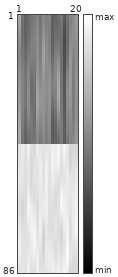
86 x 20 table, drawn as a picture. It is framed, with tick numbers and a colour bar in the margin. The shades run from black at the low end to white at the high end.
It is made of 2 by 1 panels. Panel 1,1: middling, streaked downward. Panel 2,1: very high, streaked downward, faint in contrast.
